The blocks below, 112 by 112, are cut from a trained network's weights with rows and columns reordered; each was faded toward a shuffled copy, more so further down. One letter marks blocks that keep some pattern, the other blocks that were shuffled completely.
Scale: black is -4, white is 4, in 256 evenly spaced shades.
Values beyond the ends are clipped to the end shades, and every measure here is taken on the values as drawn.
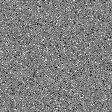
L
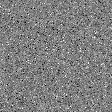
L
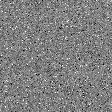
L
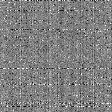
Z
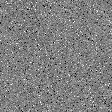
L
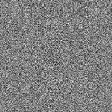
Z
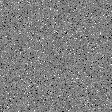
L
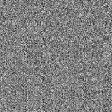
Z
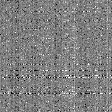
Z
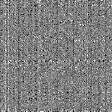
Z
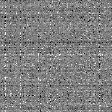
Z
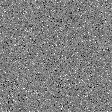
L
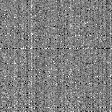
Z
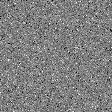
L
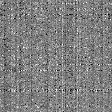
Z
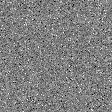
L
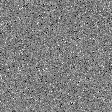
L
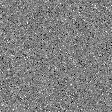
L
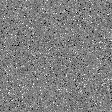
L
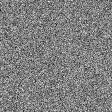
L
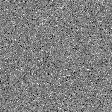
L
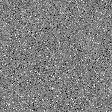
L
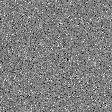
L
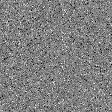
L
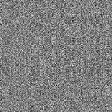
Z
